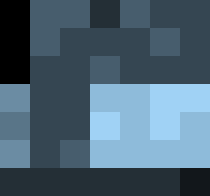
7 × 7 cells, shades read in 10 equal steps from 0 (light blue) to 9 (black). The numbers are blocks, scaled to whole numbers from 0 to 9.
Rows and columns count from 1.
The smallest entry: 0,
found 4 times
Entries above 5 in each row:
4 5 6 2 2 1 7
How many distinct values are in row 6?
4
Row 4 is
3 6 6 1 1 0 0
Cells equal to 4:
1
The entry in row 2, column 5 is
6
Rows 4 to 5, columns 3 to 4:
6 1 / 6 0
